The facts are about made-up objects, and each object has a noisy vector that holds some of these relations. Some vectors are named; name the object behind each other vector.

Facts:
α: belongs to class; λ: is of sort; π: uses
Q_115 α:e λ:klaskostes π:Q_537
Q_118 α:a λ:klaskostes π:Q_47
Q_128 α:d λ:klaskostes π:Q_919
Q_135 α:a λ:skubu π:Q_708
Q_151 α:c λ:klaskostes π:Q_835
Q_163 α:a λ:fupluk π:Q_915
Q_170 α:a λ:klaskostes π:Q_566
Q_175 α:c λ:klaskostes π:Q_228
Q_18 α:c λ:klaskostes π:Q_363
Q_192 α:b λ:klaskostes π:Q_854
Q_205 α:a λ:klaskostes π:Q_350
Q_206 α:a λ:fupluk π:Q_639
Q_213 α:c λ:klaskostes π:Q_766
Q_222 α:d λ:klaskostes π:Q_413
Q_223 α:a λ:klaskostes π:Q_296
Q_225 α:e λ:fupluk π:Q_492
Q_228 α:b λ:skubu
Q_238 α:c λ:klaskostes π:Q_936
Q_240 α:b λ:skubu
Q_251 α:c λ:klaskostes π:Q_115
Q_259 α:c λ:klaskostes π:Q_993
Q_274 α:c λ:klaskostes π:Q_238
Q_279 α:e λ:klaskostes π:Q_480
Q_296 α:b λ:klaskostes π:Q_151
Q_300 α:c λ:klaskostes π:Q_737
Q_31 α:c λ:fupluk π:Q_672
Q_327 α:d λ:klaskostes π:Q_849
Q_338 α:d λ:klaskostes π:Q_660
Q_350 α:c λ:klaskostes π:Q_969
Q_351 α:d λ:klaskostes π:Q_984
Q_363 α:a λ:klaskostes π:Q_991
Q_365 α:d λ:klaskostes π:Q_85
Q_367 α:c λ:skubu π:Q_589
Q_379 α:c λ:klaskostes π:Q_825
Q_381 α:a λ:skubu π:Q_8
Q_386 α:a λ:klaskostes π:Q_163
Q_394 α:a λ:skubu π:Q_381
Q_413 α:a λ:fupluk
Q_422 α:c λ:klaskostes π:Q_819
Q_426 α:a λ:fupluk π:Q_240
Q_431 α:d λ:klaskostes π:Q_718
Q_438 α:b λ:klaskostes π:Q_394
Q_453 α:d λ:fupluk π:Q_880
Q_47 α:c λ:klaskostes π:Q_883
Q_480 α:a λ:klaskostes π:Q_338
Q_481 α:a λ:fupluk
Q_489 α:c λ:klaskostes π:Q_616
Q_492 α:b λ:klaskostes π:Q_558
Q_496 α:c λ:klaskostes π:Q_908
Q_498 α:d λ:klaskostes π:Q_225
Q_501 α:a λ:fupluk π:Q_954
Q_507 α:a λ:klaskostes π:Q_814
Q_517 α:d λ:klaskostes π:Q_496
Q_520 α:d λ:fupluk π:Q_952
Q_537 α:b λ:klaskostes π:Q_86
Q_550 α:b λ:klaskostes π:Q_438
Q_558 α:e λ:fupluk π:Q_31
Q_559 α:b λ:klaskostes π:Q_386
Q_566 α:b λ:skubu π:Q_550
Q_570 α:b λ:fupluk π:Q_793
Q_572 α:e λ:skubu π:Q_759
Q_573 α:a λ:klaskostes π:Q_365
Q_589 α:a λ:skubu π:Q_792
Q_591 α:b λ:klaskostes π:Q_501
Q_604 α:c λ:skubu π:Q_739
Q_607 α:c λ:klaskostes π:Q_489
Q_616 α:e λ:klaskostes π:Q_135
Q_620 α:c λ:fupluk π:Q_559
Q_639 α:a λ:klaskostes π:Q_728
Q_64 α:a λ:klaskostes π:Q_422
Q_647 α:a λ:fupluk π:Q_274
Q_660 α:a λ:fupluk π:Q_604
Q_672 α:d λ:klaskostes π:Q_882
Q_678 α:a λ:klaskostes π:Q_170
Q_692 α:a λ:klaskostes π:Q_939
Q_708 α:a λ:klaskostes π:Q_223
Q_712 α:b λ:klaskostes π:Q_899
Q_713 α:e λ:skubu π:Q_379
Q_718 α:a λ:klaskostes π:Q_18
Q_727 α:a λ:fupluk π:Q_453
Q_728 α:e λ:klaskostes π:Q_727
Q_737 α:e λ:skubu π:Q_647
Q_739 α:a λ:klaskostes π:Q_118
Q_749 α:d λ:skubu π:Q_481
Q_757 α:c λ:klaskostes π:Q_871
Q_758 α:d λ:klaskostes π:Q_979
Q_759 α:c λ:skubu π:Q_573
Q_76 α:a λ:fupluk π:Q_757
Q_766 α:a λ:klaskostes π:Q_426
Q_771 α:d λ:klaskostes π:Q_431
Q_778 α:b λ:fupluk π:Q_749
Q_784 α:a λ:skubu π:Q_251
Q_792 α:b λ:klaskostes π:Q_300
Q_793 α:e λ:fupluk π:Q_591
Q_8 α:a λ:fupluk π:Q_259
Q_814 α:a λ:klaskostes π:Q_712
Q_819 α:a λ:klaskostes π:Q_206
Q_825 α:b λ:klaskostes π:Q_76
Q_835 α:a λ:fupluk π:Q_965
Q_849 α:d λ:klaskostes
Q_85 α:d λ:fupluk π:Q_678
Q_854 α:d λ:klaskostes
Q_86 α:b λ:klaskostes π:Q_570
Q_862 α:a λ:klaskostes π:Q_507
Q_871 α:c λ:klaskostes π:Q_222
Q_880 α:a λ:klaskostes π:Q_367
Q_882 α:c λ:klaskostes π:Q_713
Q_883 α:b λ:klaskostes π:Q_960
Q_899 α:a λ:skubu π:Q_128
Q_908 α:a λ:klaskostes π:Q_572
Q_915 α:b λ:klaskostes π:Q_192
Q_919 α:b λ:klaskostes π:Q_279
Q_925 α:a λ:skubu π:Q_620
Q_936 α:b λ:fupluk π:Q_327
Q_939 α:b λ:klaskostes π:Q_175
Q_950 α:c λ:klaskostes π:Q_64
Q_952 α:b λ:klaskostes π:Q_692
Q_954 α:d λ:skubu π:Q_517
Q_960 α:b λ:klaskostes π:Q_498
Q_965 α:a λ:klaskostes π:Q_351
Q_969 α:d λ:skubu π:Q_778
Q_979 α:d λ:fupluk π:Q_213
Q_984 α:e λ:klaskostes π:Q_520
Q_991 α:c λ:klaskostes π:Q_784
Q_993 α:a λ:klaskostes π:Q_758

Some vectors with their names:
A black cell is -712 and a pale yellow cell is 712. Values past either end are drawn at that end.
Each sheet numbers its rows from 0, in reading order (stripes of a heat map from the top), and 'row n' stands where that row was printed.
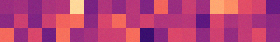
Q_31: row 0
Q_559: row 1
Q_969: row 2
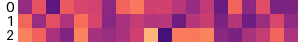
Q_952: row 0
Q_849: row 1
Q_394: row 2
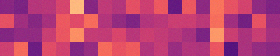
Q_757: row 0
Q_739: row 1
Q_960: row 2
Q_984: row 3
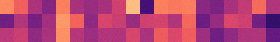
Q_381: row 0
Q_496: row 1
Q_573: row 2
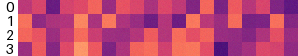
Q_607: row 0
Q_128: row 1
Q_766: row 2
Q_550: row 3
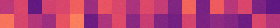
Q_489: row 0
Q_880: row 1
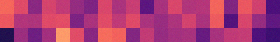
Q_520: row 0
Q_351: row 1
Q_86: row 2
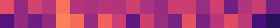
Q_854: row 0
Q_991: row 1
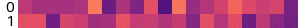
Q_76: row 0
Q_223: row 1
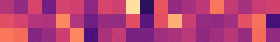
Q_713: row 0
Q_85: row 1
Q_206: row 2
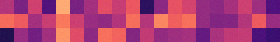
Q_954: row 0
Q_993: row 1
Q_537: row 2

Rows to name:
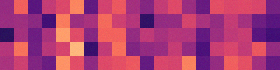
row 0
Q_778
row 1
Q_784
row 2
Q_591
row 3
Q_936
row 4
Q_759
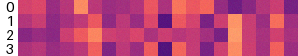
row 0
Q_678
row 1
Q_225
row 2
Q_883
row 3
Q_558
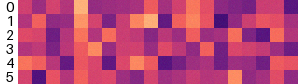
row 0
Q_365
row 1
Q_566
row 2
Q_279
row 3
Q_350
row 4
Q_737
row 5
Q_498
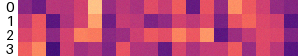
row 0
Q_882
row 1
Q_620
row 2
Q_259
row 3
Q_835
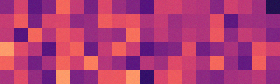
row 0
Q_501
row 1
Q_616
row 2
Q_222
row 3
Q_589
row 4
Q_480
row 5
Q_572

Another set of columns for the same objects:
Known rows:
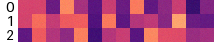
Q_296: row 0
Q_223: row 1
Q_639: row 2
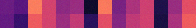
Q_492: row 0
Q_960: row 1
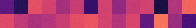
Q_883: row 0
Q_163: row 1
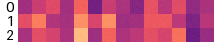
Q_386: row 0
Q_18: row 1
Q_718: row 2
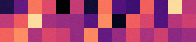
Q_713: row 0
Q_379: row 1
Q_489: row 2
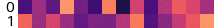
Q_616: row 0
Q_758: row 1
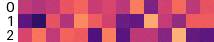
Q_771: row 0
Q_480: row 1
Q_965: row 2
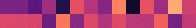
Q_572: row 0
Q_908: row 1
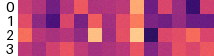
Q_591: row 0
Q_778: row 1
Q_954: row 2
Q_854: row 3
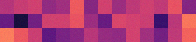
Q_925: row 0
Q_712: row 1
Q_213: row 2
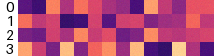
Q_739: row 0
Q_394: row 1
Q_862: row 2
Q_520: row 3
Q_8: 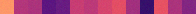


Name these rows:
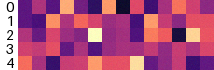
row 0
Q_984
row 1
Q_118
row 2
Q_604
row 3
Q_766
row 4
Q_570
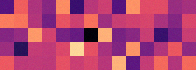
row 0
Q_880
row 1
Q_496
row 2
Q_825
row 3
Q_660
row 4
Q_517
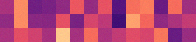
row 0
Q_367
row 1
Q_300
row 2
Q_363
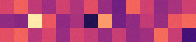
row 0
Q_350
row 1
Q_672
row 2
Q_135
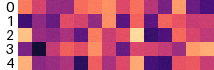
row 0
Q_501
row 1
Q_115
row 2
Q_85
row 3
Q_128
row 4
Q_979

